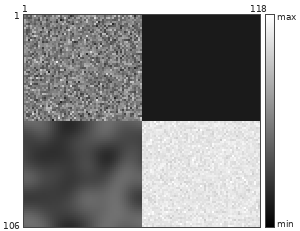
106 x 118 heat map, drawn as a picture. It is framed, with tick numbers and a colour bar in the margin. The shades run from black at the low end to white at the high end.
The table splits into 2 rows of 2 panels. Panel 1,1: middling, fine-grained, strong in contrast. Panel 1,2: very low, flat. Panel 2,1: low, smooth. Panel 2,2: very high, fine-grained, faint in contrast.
